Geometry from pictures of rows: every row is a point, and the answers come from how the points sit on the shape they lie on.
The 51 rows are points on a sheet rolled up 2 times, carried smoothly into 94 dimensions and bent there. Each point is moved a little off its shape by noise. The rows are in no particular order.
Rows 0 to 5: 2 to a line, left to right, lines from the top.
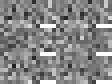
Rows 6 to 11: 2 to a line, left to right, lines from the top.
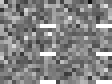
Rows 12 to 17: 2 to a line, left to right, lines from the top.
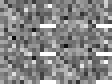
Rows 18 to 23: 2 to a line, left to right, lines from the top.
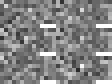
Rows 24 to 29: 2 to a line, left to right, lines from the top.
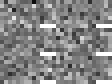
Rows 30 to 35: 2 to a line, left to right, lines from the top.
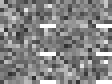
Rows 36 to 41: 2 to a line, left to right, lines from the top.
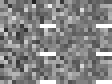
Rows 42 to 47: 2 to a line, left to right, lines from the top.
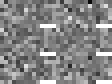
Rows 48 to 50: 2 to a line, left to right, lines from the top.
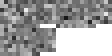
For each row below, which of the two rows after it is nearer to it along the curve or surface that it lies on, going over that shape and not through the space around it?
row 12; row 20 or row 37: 20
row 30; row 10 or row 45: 10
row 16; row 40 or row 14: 14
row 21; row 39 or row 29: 29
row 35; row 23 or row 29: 23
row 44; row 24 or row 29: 29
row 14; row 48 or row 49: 48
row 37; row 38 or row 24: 24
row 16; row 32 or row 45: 32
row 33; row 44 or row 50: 44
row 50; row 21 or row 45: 21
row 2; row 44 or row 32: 44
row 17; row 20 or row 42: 20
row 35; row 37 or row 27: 27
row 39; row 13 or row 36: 13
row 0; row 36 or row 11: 11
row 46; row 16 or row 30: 30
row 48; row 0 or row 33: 0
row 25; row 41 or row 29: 29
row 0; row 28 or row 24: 28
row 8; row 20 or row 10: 20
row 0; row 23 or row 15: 15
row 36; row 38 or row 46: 46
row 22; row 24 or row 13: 13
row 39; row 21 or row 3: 3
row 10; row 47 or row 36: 47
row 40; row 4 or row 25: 4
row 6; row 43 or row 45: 43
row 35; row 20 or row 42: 20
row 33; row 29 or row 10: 10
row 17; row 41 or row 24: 24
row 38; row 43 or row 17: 17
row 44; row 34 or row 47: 34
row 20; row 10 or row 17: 17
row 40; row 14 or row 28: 14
